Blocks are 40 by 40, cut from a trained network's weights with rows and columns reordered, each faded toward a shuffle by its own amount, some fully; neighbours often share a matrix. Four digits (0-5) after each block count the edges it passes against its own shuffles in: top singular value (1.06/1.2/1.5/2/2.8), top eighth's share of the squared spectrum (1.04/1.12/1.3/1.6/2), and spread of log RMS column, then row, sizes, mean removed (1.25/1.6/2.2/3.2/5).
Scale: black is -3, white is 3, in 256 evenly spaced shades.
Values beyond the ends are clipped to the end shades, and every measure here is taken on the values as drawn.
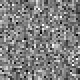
1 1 0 0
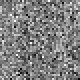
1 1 0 0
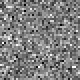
0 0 0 0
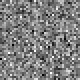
1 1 0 0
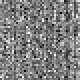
2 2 0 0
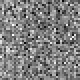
2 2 0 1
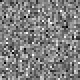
1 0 0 0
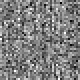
2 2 0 1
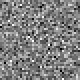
0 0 0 0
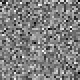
2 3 1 0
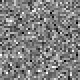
0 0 0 0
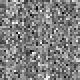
2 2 0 0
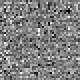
2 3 2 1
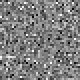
0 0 0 0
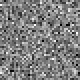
0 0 0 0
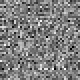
3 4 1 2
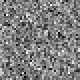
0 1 0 0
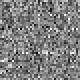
2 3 0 2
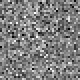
2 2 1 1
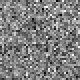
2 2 0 0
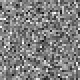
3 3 0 1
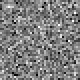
1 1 1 0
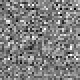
2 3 1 2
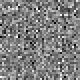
2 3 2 1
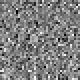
2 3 1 1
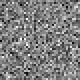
1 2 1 0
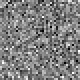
1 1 1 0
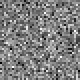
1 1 0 0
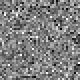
1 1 0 0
